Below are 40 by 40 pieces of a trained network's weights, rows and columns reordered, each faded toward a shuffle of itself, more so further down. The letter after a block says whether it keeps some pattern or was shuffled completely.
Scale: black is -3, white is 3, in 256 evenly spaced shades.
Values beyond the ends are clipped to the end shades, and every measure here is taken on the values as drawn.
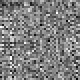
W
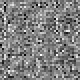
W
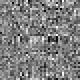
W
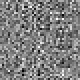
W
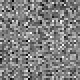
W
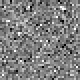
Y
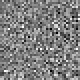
W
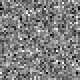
Y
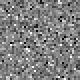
Y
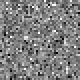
Y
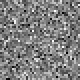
Y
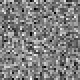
W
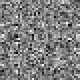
W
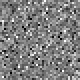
Y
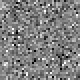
Y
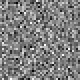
W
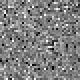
Y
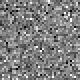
Y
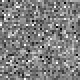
Y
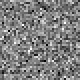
Y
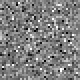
Y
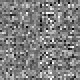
W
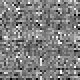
W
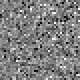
Y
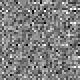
W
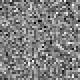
Y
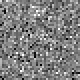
Y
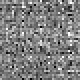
W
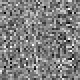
W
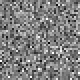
Y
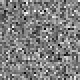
Y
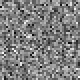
Y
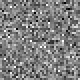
Y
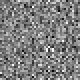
W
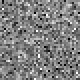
Y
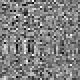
W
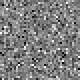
Y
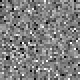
Y
